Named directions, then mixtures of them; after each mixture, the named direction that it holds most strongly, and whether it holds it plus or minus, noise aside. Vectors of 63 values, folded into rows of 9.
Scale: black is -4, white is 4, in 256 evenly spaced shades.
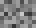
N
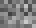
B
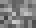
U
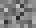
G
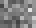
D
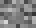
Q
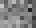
D, minus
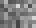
D, plus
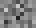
G, plus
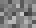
N, plus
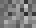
B, plus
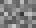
N, minus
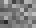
Q, minus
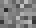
G, minus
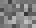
B, plus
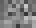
B, plus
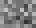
B, minus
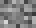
Q, plus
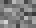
Q, plus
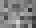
D, minus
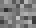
Q, minus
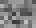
U, minus
